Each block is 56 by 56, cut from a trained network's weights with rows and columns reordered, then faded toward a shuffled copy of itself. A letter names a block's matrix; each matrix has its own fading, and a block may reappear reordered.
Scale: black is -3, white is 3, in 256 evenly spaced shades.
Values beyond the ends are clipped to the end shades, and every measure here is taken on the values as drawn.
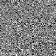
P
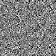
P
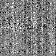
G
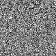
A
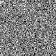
P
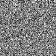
A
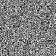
P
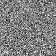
A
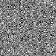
P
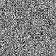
P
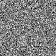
A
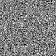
P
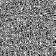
P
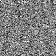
A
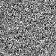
A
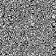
P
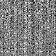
G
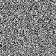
A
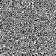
P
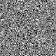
P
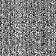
G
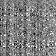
G
